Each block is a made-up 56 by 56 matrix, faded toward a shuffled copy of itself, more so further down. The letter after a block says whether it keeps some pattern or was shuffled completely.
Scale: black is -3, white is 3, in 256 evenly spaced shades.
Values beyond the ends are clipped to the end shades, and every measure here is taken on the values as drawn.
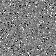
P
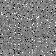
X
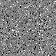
X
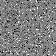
X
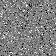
P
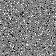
P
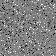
P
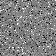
X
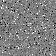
P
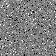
P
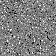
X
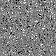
X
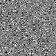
X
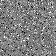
X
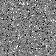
P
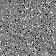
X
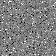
P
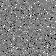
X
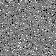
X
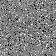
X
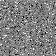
P
